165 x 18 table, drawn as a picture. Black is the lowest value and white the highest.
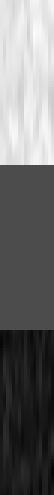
The table splits into 3 rows of 1 panel. Panel 1,1: very high, streaked downward, faint in contrast. Panel 2,1: low, flat. Panel 3,1: very low, streaked downward, faint in contrast.
